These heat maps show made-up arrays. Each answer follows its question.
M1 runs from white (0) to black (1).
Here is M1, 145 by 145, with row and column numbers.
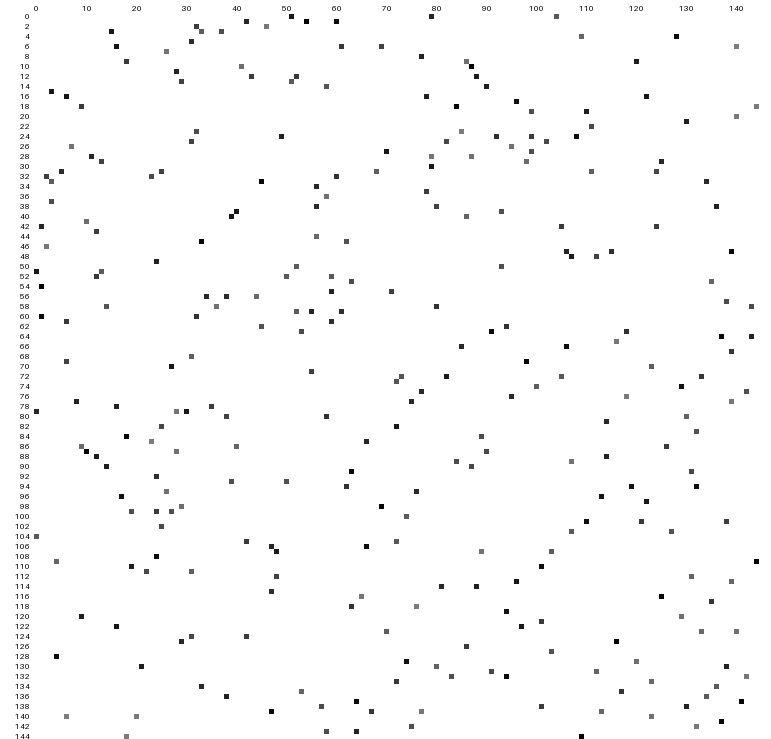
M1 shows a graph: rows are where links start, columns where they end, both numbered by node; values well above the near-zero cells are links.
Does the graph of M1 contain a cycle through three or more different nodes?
yes
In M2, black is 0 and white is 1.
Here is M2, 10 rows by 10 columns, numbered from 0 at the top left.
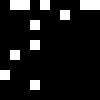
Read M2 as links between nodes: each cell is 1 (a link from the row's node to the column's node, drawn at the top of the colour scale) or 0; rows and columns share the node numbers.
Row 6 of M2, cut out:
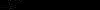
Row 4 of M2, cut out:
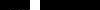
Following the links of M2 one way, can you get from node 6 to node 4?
no
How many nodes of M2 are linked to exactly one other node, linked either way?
4
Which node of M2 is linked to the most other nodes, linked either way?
node 0
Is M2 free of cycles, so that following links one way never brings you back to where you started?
yes
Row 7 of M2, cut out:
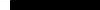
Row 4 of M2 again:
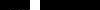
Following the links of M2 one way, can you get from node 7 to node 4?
yes
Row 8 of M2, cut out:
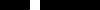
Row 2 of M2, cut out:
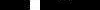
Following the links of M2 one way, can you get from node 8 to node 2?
no
